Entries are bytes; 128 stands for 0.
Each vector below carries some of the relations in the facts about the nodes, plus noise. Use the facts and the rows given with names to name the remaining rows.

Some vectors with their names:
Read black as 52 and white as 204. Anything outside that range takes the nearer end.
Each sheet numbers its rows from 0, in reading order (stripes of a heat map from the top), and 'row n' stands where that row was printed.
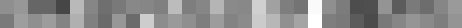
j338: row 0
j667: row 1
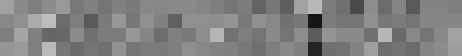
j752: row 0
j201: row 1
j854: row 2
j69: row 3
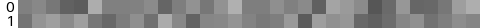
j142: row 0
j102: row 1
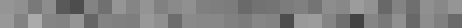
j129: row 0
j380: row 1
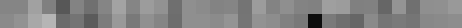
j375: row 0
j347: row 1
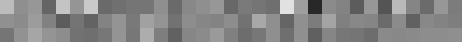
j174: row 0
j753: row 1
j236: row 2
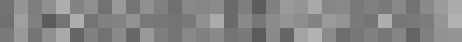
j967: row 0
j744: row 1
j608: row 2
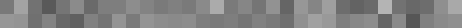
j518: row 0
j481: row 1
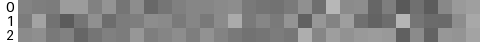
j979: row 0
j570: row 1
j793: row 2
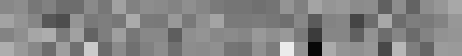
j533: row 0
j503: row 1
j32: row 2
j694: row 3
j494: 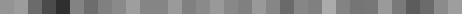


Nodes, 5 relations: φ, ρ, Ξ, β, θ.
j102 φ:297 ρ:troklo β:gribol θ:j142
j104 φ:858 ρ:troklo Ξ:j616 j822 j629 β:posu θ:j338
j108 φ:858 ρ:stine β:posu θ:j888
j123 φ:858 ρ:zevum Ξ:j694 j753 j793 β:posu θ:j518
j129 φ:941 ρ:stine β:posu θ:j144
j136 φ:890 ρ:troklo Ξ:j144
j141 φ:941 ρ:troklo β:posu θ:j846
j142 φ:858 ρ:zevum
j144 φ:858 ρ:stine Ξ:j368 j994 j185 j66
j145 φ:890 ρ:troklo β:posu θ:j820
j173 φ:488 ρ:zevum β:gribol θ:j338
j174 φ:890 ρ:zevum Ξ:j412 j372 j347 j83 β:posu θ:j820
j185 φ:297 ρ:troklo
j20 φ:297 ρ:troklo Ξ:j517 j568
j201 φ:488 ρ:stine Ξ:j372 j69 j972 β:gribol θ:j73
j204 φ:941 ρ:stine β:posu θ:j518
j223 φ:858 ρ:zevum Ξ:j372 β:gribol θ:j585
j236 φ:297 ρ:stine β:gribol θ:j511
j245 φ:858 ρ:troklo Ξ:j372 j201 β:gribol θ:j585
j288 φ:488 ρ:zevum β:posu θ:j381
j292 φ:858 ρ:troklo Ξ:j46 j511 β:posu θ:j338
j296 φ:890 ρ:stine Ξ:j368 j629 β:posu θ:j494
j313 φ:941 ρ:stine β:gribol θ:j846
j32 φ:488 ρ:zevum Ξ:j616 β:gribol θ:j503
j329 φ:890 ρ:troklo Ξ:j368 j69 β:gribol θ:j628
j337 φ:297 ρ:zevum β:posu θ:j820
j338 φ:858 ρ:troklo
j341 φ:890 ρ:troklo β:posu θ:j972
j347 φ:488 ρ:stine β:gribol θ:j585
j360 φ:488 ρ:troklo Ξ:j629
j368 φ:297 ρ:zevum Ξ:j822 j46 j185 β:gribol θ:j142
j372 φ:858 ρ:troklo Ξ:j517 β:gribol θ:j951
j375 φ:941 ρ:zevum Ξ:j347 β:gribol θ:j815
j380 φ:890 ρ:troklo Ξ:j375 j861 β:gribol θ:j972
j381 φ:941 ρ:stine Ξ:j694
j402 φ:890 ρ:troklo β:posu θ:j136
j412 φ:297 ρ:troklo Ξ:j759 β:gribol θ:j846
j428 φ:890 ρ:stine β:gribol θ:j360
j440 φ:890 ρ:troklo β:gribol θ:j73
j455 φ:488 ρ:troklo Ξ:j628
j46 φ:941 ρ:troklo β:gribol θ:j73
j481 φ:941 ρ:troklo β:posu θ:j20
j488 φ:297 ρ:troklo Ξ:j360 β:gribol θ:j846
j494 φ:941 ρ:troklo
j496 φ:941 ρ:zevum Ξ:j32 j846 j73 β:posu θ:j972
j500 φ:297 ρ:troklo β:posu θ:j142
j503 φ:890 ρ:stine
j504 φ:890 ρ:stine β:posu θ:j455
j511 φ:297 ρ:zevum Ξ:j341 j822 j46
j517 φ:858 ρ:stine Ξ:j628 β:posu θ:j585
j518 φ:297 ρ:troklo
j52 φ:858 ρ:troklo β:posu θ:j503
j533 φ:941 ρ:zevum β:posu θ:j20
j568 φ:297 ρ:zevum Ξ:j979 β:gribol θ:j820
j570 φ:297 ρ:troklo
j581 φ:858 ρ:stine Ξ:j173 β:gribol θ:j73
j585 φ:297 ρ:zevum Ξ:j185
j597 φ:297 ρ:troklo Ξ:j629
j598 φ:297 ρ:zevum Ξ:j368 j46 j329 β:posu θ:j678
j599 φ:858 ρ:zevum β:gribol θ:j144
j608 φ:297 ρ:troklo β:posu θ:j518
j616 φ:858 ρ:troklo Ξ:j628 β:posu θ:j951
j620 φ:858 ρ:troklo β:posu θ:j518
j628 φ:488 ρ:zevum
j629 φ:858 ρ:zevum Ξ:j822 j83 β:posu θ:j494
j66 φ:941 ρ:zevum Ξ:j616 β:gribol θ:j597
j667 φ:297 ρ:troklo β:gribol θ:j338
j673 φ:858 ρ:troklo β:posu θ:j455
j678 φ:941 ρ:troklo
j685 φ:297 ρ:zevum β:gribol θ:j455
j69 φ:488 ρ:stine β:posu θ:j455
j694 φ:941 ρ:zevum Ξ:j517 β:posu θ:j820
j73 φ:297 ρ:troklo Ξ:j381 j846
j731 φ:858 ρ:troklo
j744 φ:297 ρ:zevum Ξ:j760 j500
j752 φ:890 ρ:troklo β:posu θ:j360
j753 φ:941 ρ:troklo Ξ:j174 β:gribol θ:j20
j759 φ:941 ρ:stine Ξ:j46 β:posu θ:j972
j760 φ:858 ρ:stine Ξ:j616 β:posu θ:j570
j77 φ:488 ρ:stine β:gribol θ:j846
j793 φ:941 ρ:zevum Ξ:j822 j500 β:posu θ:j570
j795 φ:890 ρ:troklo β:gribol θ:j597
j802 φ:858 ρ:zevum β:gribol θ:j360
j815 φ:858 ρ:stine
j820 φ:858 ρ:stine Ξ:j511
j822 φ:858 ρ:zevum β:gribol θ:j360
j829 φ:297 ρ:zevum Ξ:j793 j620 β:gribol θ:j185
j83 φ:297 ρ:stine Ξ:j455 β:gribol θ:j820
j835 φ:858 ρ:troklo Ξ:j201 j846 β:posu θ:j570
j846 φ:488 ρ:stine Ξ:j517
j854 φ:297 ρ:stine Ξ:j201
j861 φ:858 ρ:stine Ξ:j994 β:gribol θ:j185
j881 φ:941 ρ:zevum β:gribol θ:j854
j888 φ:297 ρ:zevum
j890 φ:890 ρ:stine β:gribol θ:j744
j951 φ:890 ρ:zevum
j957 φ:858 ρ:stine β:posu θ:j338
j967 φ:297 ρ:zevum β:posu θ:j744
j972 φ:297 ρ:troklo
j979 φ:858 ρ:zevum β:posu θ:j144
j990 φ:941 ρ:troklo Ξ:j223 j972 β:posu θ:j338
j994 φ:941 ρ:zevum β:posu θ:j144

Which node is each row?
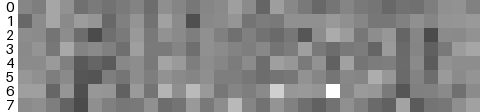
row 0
j861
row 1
j829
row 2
j141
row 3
j288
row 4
j46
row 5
j759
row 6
j990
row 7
j815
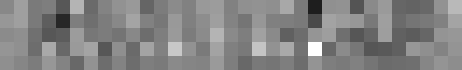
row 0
j628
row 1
j381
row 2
j731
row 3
j957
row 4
j108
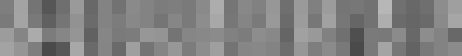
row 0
j597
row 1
j972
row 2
j329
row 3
j136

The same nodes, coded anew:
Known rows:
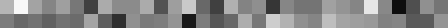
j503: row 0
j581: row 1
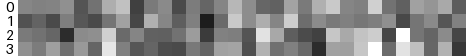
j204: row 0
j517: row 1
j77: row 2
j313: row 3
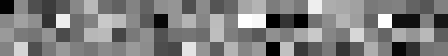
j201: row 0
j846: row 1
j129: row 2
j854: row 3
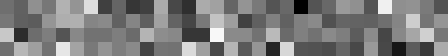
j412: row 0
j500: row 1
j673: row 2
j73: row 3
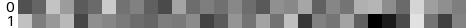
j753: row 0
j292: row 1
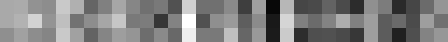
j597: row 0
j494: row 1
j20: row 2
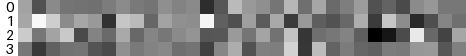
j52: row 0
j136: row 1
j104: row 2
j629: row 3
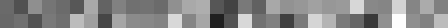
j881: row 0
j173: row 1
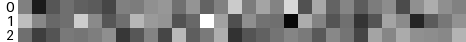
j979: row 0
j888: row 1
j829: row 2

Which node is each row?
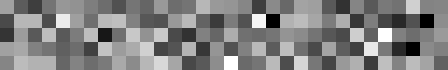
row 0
j967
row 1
j360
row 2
j83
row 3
j144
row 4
j145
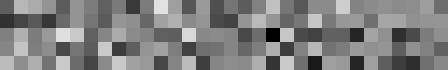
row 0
j329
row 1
j32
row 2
j185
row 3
j296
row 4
j731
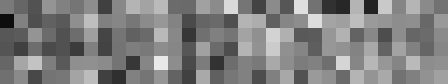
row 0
j337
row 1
j347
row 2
j245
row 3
j223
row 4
j380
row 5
j236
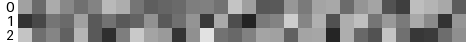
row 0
j481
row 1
j822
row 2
j142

